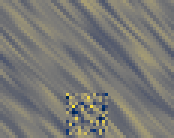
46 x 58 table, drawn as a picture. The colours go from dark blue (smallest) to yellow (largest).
Histogram: heavy tails on both sides. Odd patch: rougher, in the bottom middle. Slope: none. Grain: diagonal, down to the right.
